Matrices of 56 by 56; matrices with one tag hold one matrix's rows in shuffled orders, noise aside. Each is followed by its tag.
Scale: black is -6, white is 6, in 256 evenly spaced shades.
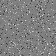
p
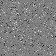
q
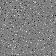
q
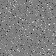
p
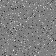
q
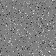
p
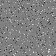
p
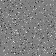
q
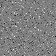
q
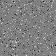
q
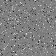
q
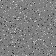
q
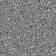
p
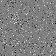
q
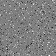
p
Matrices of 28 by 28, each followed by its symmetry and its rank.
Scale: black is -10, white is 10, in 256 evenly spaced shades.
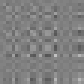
symmetric, rank two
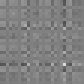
symmetric, rank two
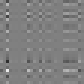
neither, rank one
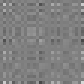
symmetric, rank two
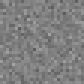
antisymmetric, full rank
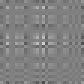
symmetric, rank one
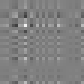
symmetric, rank one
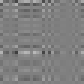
neither, rank one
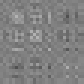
symmetric, rank three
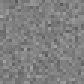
antisymmetric, full rank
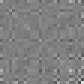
symmetric, rank three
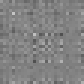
symmetric, rank three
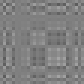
symmetric, rank one
